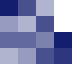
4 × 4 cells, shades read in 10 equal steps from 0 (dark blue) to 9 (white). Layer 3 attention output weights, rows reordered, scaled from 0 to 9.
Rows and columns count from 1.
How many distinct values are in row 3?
3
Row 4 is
6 5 2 1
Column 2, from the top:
2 6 3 5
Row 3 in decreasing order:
4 3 3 0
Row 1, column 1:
0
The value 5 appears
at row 2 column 1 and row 4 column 2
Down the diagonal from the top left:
0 6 4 1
